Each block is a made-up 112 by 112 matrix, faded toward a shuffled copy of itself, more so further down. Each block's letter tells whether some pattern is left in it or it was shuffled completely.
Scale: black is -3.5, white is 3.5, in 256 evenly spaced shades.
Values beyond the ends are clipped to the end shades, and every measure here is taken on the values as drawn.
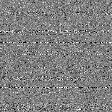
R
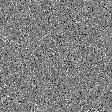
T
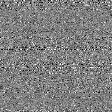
R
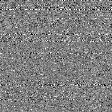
R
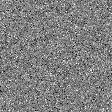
T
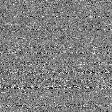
R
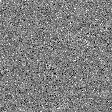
T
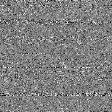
R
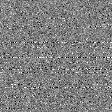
R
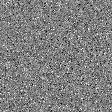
T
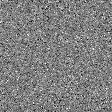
T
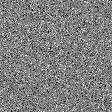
T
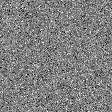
T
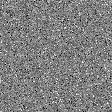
T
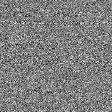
R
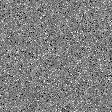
T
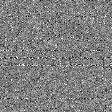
R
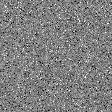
T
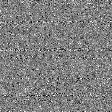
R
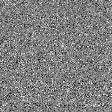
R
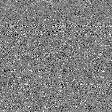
R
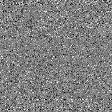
R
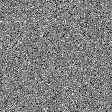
T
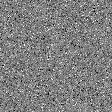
T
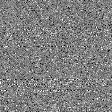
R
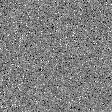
T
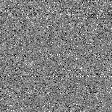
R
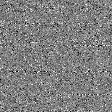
R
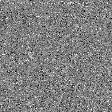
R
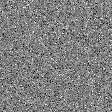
T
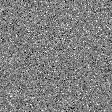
T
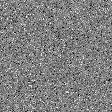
T
